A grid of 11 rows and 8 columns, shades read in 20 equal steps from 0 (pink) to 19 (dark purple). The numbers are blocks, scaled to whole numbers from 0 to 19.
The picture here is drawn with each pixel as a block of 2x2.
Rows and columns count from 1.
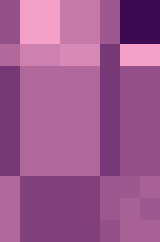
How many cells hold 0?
6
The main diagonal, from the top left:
10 0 4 7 7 13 10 10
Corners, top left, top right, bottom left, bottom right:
10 19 7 8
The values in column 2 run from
0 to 12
